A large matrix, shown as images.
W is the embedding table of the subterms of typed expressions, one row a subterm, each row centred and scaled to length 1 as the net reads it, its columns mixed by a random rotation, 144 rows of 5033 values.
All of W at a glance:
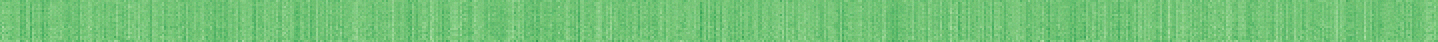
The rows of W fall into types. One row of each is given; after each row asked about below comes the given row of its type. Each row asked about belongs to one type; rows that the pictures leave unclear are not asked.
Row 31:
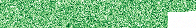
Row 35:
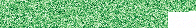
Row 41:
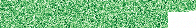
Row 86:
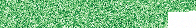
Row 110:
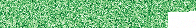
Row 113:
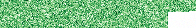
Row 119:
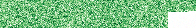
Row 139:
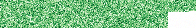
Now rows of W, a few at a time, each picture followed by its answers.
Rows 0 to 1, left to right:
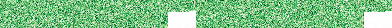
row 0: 86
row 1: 113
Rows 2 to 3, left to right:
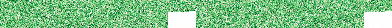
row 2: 113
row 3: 139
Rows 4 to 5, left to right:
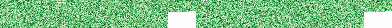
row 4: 31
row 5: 86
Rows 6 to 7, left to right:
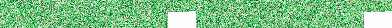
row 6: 31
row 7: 113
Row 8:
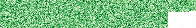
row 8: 86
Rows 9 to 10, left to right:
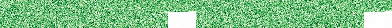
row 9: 35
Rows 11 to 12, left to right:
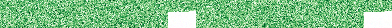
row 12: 31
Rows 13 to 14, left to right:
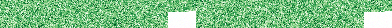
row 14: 139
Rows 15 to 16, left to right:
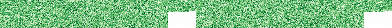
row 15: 113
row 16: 119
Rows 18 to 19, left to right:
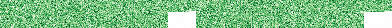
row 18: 41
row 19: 35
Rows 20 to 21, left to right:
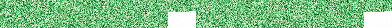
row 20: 86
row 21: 110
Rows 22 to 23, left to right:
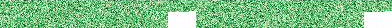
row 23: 119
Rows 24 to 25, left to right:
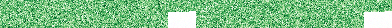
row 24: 119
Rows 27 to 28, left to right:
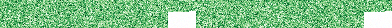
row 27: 113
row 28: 110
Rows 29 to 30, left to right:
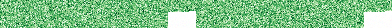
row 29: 110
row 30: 86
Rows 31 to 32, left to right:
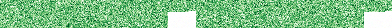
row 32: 113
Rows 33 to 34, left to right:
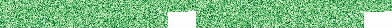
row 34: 35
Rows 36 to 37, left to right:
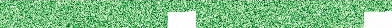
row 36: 31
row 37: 86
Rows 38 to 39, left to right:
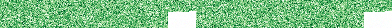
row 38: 113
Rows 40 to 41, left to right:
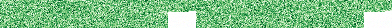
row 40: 35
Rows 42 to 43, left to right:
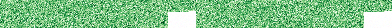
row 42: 86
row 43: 31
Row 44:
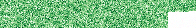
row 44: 139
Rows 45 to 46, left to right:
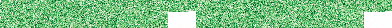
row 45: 41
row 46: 35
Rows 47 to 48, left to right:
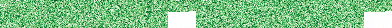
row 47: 110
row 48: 86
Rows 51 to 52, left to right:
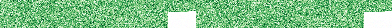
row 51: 31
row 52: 31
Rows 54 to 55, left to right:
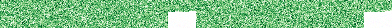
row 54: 113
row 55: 41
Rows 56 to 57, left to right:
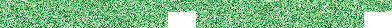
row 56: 86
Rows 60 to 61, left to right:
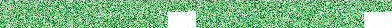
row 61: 113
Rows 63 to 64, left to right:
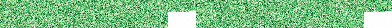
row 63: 86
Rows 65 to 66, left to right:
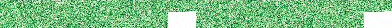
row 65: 31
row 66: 41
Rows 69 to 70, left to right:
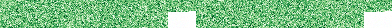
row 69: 119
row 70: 86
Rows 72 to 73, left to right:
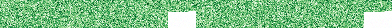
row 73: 31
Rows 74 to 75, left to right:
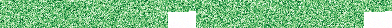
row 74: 113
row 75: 86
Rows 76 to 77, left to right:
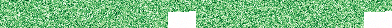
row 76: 113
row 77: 86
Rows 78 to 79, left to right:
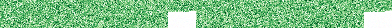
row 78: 139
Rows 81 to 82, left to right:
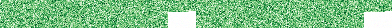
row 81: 41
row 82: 110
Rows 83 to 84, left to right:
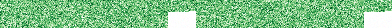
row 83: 110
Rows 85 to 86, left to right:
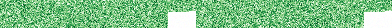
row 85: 31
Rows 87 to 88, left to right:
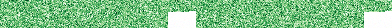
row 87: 113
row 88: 113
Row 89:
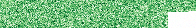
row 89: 119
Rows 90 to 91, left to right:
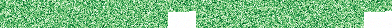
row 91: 86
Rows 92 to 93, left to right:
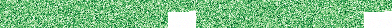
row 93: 41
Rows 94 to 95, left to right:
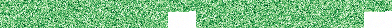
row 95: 86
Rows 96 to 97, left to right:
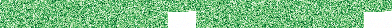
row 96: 41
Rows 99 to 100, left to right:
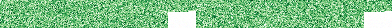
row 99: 35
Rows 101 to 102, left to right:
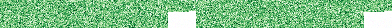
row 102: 35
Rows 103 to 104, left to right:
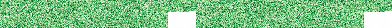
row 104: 35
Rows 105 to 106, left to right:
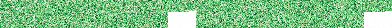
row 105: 41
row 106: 119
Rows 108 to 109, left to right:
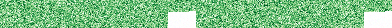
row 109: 86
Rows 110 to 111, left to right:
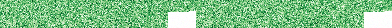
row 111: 119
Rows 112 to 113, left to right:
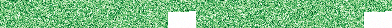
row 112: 113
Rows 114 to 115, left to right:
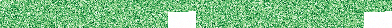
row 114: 35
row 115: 110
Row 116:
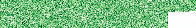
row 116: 113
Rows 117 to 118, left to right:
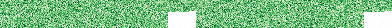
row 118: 119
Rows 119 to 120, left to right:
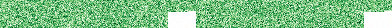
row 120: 35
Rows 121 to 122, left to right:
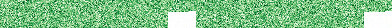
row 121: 35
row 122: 113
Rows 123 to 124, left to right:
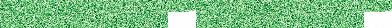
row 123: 41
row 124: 41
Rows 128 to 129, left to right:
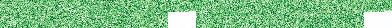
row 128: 119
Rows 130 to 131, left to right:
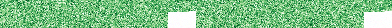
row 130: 31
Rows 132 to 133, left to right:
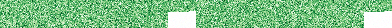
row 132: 110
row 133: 35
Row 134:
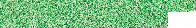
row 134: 110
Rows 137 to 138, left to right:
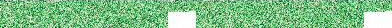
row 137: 139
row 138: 110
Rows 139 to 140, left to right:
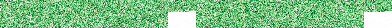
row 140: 35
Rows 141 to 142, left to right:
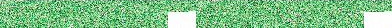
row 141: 35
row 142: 35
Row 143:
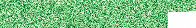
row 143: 31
